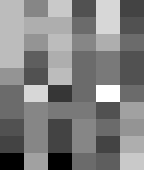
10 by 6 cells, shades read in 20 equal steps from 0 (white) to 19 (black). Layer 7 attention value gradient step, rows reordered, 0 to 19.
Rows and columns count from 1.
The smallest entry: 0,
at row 6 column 5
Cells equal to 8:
3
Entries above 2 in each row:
6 6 6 6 6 5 6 6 6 6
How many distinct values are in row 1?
6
